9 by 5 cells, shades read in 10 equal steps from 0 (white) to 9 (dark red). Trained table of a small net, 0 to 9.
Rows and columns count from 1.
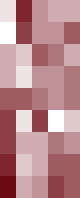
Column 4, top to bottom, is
3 4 5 4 4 0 5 6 7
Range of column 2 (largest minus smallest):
7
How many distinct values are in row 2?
4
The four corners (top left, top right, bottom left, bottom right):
1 3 9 6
